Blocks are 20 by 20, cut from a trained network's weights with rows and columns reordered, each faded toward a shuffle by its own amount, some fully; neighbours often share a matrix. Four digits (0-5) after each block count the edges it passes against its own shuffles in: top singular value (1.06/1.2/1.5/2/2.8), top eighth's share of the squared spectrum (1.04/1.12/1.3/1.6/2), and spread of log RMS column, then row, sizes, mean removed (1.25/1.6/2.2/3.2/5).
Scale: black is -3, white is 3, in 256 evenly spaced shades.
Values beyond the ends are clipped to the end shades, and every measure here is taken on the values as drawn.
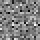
2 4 1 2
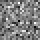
1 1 0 0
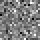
0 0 0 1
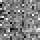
2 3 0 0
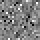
0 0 0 0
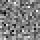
1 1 0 0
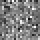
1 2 0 1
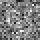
1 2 0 2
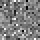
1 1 0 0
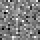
0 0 0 0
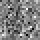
0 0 0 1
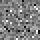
0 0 0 1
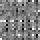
3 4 1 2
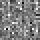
2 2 0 1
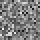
0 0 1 0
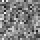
1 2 0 0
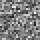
0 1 0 0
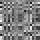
4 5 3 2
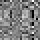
3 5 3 1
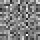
3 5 3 1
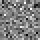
0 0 0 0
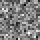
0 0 0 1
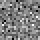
0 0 0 0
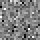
0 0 0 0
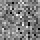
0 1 0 0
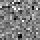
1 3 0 1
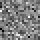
0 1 0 0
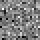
0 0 0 1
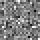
1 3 0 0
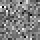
1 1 0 0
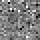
1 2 0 0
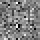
2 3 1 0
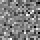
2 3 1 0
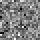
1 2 0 0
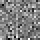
1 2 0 2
